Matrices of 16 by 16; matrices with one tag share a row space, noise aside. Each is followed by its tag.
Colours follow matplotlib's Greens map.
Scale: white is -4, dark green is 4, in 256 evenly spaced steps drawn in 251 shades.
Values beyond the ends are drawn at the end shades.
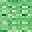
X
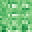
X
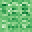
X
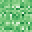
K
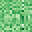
K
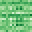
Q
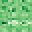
X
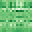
Q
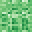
X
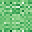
K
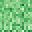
K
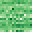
Q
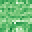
Q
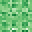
X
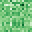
K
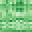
Q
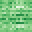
Q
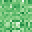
K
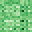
K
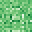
K
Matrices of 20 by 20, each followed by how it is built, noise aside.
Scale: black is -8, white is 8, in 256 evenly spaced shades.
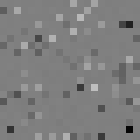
sparse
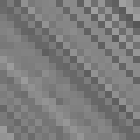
Toeplitz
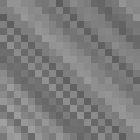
Toeplitz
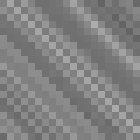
Toeplitz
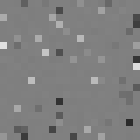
sparse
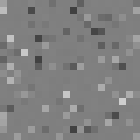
sparse
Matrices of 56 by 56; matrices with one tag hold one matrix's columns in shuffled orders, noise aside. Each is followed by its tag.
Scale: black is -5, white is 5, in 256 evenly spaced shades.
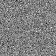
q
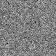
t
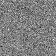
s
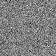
q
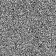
s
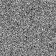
s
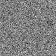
t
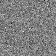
q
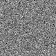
t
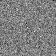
q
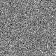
t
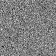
s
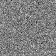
t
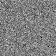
s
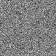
t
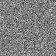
t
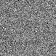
q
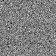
q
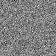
q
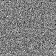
t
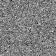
q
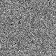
t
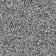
q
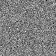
q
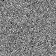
q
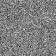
s
